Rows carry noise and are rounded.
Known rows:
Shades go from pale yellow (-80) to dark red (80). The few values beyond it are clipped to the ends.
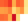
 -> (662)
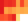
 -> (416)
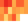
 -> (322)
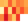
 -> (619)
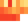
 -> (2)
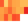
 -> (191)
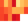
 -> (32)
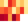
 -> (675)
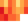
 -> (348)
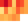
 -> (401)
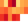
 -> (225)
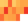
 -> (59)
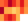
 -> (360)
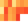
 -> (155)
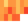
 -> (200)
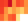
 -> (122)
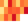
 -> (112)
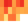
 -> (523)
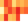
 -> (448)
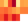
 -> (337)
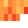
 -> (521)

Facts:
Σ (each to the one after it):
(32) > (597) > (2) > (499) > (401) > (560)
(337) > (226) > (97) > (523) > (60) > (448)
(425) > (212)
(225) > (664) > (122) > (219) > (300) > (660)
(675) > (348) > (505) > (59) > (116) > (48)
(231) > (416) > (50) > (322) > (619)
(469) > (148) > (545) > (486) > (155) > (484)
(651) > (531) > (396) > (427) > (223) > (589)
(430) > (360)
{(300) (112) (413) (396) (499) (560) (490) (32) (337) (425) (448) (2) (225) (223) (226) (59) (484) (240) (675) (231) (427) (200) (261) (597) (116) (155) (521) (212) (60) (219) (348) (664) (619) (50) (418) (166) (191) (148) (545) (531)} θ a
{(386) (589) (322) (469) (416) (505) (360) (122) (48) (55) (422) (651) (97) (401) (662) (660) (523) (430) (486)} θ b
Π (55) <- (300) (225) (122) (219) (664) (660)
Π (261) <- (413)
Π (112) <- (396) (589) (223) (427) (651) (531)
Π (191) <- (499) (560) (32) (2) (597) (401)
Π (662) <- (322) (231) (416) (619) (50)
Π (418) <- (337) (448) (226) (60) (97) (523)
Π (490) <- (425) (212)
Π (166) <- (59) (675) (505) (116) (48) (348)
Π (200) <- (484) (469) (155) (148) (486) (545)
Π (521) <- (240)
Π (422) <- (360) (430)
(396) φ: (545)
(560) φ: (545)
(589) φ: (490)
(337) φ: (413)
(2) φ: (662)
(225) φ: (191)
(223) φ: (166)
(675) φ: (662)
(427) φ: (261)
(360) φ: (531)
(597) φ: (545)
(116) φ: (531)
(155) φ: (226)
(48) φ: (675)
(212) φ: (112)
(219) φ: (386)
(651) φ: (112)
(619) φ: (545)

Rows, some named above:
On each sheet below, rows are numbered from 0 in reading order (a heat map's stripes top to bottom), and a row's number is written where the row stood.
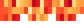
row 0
(32)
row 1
(48)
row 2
(225)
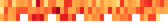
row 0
(155)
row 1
(212)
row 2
(531)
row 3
(499)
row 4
(427)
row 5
(97)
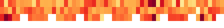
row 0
(597)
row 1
(50)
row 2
(427)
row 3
(505)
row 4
(50)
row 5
(651)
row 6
(2)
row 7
(560)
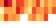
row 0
(589)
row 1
(300)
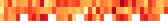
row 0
(223)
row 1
(32)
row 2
(55)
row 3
(619)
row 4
(360)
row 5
(664)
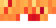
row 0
(219)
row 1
(545)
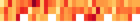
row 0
(116)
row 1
(660)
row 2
(223)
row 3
(396)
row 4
(60)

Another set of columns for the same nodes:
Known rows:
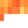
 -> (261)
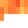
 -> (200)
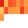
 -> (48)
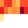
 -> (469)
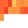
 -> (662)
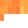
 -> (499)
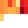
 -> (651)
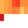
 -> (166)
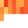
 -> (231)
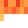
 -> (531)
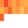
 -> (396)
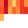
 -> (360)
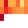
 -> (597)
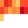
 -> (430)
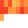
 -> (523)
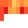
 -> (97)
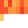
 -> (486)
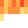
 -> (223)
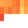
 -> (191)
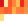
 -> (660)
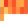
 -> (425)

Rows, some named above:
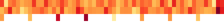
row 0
(560)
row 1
(531)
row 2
(505)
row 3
(212)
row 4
(223)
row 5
(55)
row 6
(337)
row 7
(651)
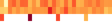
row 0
(112)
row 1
(212)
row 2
(545)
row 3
(427)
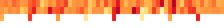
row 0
(427)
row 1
(97)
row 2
(662)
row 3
(223)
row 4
(416)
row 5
(116)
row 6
(360)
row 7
(50)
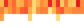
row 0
(32)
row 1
(300)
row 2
(401)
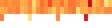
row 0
(499)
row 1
(155)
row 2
(219)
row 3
(2)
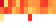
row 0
(589)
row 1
(59)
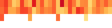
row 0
(122)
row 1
(225)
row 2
(675)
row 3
(155)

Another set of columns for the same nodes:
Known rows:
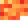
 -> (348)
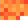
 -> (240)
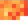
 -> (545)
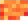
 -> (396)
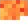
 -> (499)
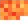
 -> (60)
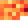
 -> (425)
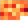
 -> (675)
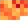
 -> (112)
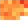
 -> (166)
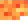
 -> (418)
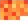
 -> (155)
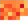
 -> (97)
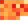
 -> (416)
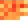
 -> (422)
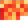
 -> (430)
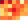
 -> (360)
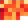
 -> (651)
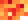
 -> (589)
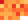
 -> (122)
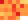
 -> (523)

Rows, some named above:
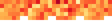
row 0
(499)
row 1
(619)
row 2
(360)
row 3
(300)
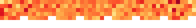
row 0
(337)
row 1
(427)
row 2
(499)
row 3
(219)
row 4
(300)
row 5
(122)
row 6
(48)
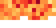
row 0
(112)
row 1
(48)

